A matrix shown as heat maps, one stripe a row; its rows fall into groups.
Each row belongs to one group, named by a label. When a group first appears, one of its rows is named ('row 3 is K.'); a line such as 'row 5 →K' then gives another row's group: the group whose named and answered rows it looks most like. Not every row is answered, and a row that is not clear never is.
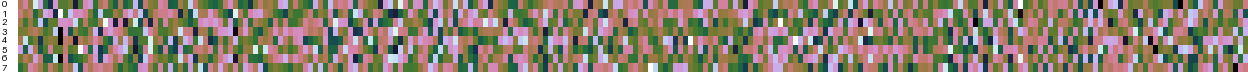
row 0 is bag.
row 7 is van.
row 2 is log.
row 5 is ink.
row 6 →bag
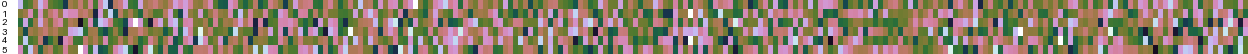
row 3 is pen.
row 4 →log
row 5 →ink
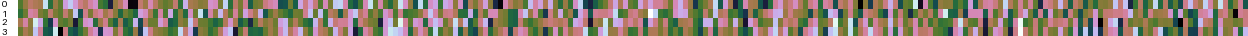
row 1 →van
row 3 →bag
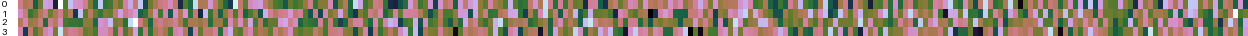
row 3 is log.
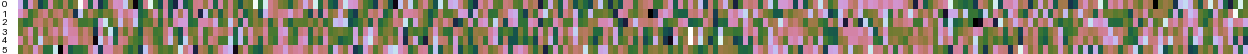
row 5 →bag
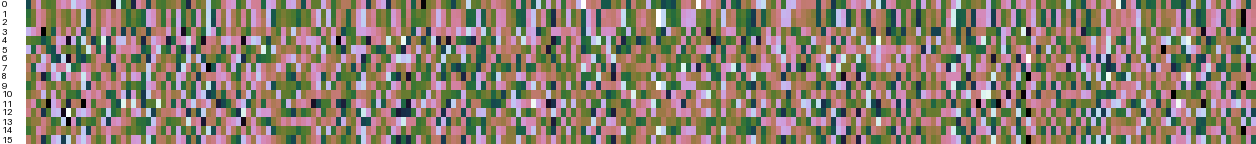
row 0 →pen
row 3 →log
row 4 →bag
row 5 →ink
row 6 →bag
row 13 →bag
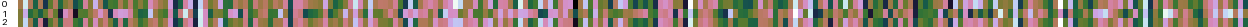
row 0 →log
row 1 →log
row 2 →log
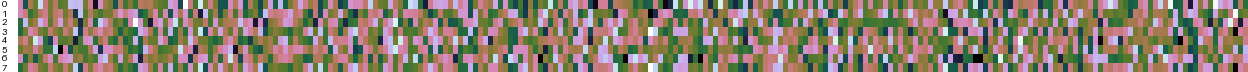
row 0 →pen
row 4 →bag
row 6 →log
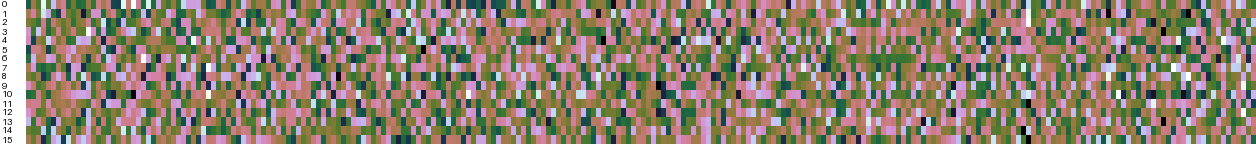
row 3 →ink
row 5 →pen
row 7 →log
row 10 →pen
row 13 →ink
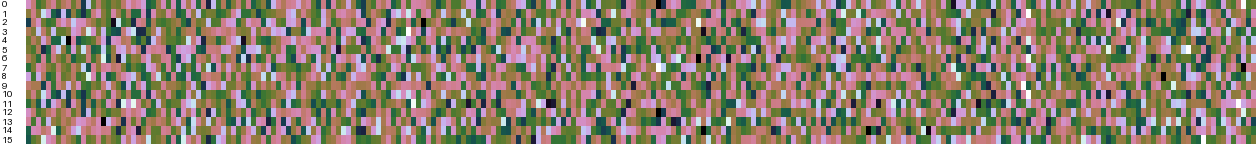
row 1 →bag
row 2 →pen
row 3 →ink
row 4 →bag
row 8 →ink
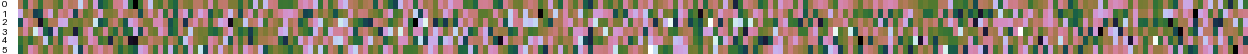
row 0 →ink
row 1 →log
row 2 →pen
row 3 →bag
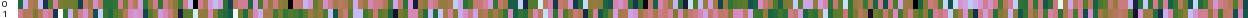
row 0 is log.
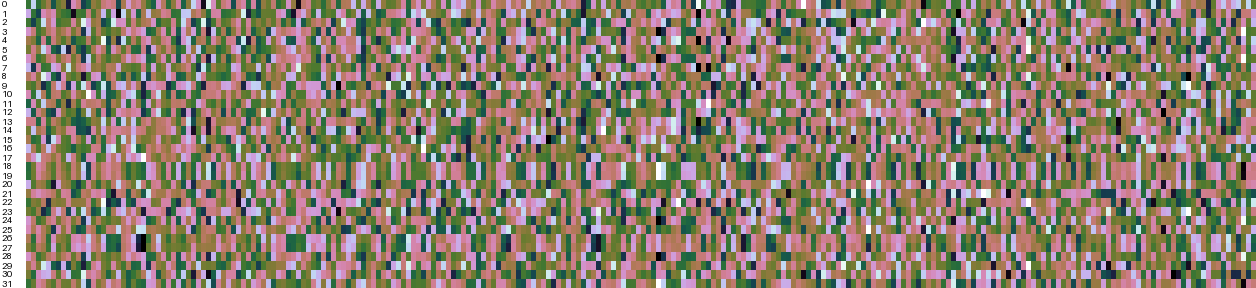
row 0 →log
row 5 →bag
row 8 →bag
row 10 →ink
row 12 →ink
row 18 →van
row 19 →van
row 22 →pen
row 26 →ink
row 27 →ink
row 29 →bag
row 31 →van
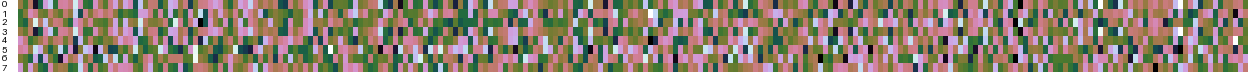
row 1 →van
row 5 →bag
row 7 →ink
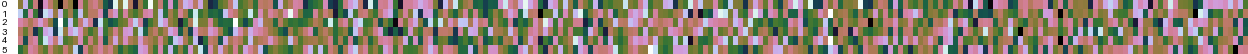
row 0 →log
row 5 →van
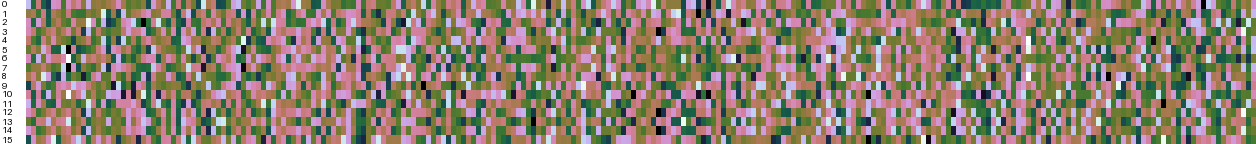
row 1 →pen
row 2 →ink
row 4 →pen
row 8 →bag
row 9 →pen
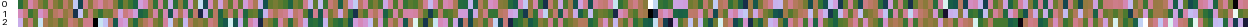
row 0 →van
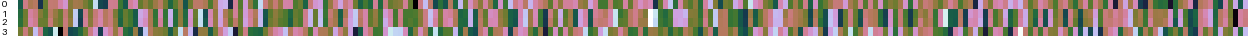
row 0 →pen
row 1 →van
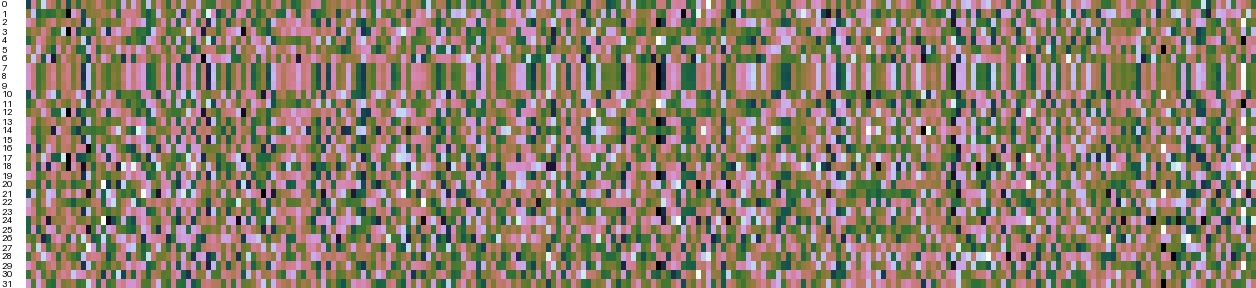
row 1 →log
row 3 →bag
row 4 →van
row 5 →ink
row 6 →log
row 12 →bag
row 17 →bag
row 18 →log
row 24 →pen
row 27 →ink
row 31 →ink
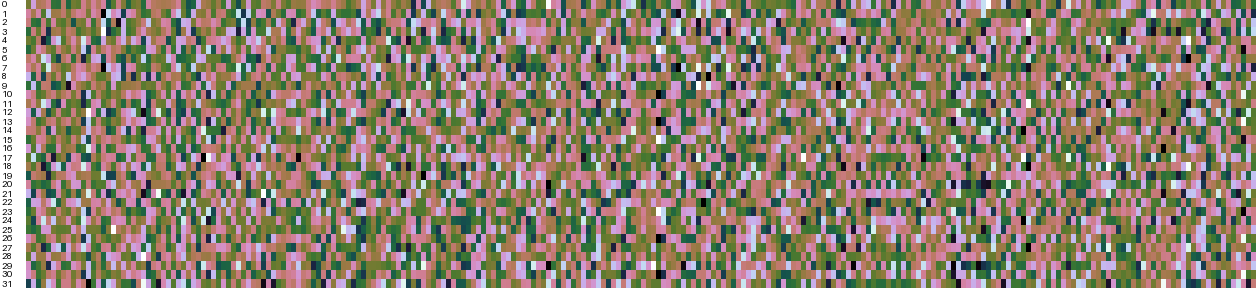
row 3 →pen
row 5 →van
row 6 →bag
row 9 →log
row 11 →bag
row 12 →ink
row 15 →van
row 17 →log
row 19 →pen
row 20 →log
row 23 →van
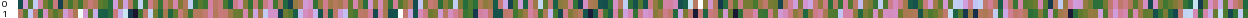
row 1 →ink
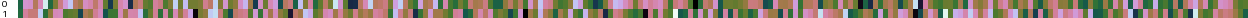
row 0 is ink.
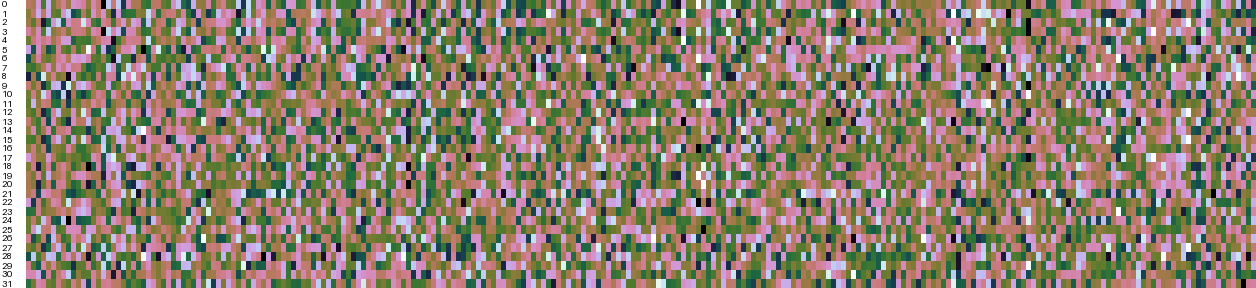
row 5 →ink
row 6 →pen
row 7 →log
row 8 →log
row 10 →bag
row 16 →pen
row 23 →pen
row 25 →ink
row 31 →van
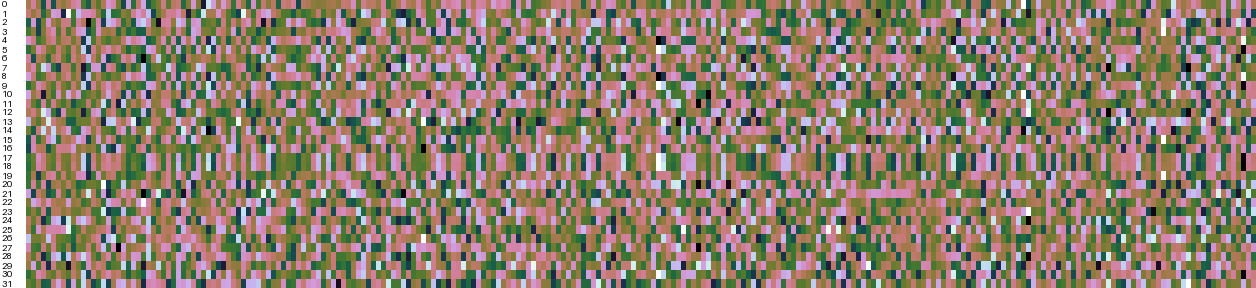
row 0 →log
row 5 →van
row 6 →ink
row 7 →bag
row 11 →pen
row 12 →bag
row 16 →pen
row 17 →van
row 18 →van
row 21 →ink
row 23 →pen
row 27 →pen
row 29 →log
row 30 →van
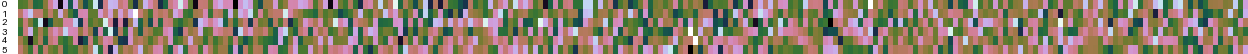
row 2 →log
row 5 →pen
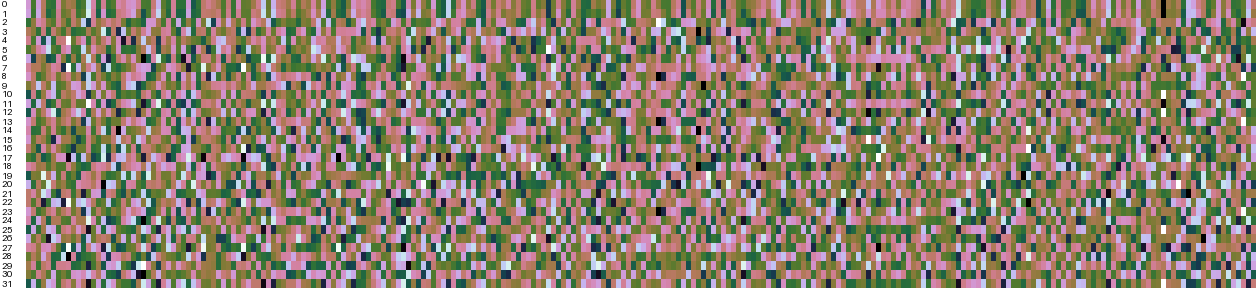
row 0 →ink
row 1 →ink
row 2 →van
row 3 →pen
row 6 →ink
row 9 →ink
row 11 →ink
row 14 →pen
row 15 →ink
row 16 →pen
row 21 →bag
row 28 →bag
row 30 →ink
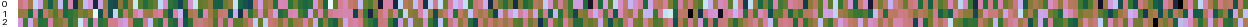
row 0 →bag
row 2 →ink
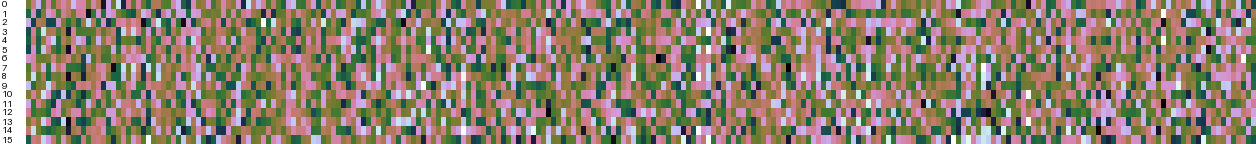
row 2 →ink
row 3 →log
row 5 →log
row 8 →log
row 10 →bag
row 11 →ink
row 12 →log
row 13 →bag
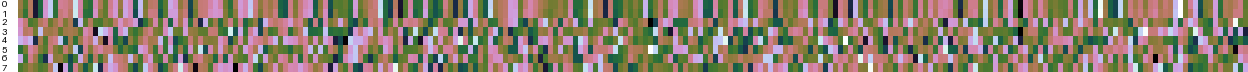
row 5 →van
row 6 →ink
